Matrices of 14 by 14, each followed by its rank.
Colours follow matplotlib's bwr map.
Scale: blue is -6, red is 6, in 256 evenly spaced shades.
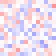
full rank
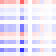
one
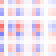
one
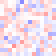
full rank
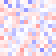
full rank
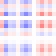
one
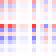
one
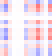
one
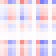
one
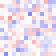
full rank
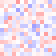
full rank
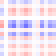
one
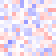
full rank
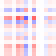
one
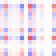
one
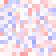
full rank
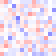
full rank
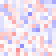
full rank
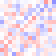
full rank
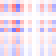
one
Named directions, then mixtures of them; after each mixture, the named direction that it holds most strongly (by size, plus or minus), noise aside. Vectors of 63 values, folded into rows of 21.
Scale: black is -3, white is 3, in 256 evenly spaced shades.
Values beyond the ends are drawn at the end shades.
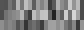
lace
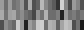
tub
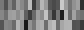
tub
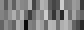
tub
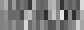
lace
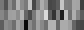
tub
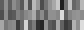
tub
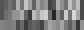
lace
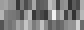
lace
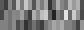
lace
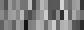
tub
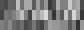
lace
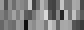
tub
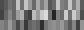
lace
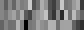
tub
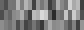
lace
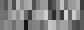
lace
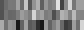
tub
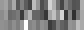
lace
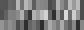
lace
